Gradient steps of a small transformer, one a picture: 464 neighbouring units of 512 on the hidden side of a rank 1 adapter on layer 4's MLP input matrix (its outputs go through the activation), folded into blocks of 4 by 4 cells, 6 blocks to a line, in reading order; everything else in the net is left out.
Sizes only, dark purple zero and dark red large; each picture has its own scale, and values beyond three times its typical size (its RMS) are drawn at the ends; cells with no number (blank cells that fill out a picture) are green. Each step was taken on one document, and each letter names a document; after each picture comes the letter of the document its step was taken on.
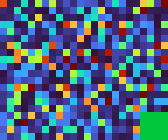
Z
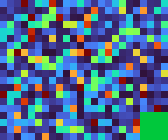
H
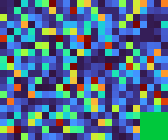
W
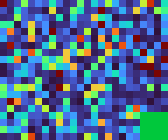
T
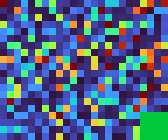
Z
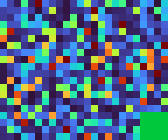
T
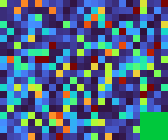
T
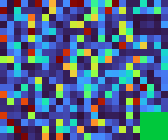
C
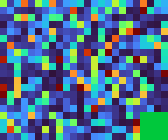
H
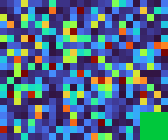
W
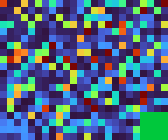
Z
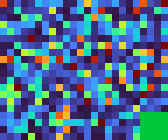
T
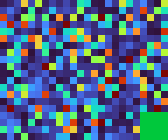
W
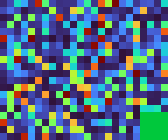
H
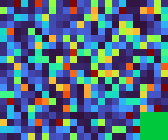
C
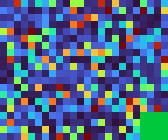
C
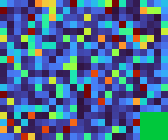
C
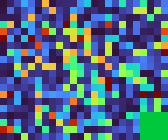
W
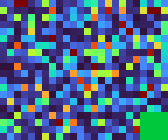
C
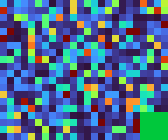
C
